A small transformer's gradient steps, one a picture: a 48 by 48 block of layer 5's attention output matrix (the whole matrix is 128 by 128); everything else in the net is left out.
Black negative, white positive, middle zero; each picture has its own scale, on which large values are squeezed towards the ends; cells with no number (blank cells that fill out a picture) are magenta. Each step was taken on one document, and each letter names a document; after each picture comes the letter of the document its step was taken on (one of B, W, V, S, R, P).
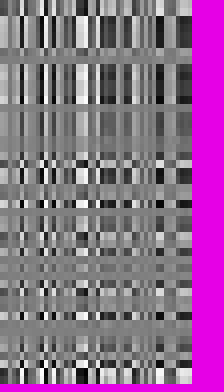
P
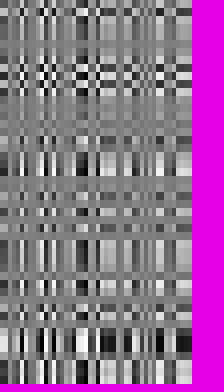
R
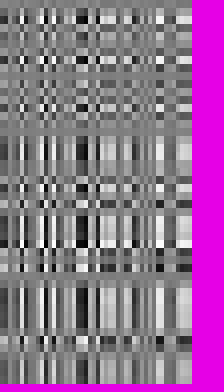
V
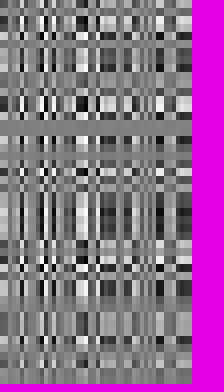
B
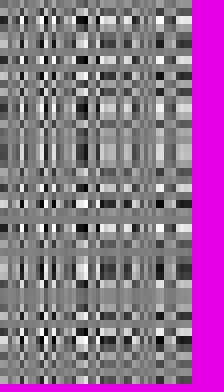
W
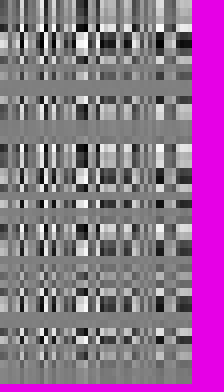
W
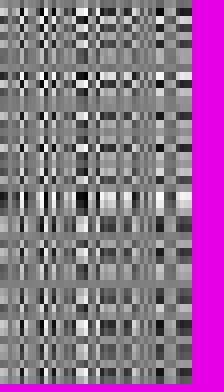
P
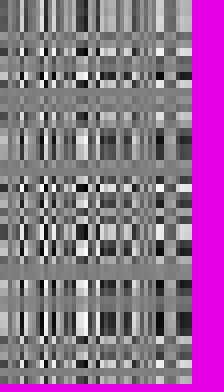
P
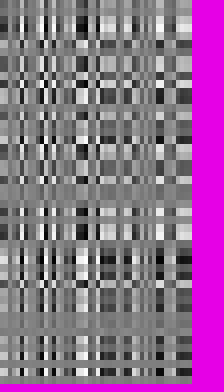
W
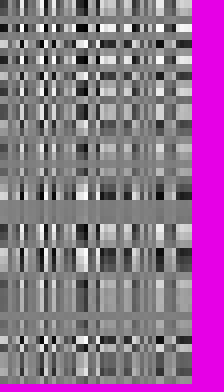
W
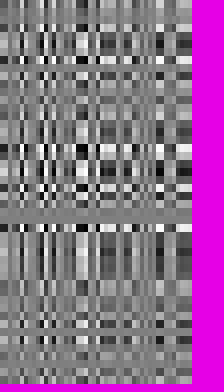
W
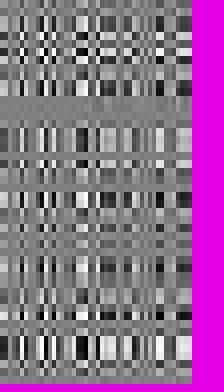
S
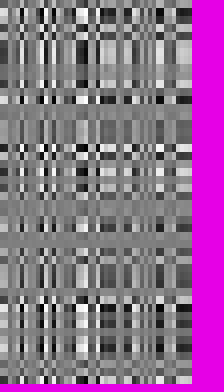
R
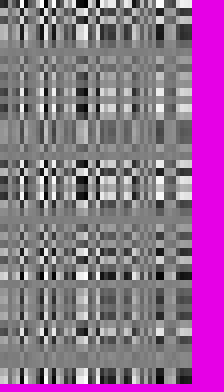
V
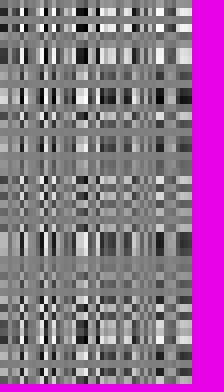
P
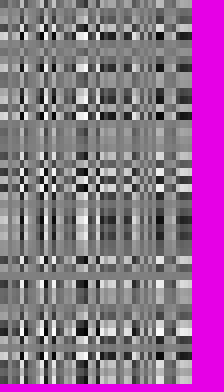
B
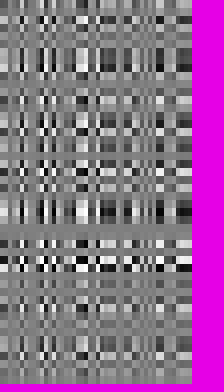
B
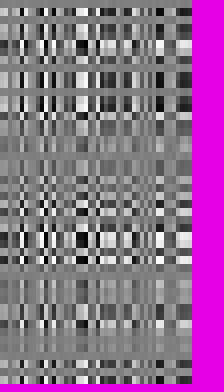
V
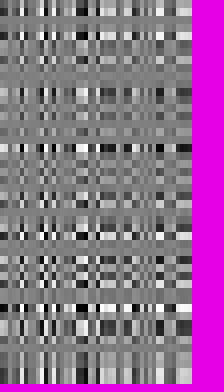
P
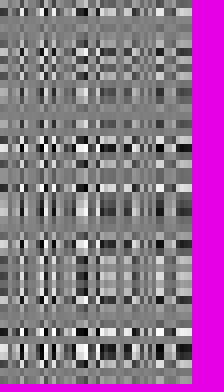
B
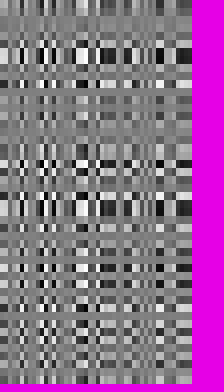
B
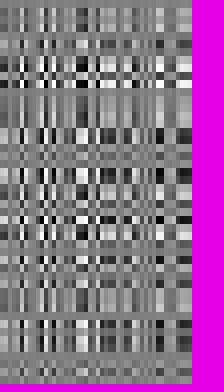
S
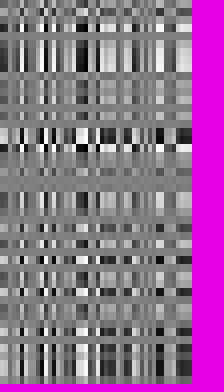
S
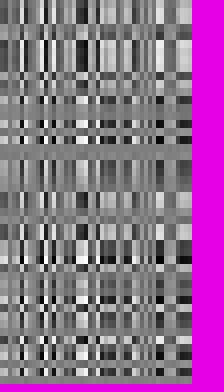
P
